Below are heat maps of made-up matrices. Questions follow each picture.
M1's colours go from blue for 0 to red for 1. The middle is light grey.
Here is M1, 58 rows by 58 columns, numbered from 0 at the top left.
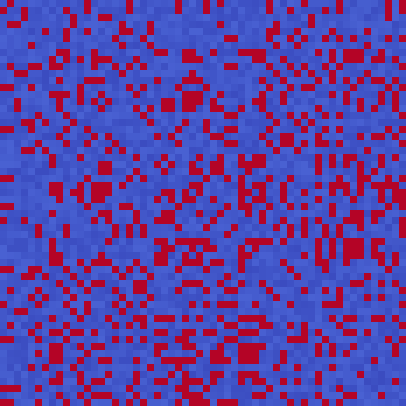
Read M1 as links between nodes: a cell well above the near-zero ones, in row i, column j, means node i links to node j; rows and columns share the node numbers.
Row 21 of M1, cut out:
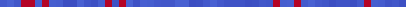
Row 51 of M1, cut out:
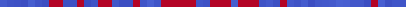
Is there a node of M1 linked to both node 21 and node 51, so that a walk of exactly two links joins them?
yes
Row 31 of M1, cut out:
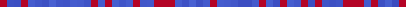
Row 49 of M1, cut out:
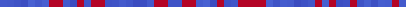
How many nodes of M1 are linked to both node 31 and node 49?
6
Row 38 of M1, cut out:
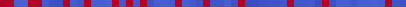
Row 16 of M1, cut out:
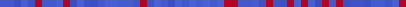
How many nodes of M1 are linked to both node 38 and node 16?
5
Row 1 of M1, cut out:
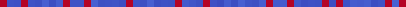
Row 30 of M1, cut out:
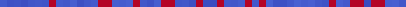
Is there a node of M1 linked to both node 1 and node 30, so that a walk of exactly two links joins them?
no
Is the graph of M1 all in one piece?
yes
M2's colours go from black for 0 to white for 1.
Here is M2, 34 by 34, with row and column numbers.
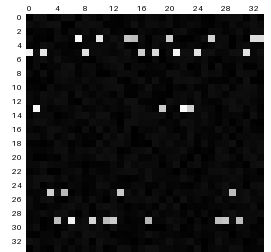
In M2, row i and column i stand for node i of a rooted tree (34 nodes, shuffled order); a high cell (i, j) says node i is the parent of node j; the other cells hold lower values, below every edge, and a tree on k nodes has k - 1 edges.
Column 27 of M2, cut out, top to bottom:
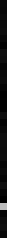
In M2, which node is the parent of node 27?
29
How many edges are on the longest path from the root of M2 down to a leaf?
2
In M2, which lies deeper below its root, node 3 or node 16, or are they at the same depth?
node 16
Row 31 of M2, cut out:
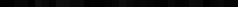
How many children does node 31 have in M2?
0
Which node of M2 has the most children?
29
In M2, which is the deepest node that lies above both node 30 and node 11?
29
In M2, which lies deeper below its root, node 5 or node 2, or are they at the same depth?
node 2
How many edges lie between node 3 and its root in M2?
1
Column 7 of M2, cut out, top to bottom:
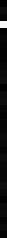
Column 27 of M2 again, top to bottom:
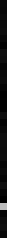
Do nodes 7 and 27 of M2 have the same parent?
no
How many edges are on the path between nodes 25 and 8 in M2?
2
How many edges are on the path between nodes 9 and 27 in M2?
2
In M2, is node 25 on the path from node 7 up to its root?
yes
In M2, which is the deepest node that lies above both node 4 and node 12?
29
